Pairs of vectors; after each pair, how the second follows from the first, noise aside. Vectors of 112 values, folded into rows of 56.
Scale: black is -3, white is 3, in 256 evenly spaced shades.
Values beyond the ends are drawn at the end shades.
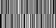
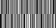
copied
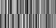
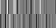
partly zeroed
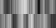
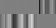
partly zeroed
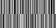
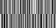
reversed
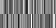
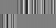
partly zeroed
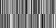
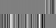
partly zeroed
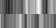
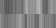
shrunk
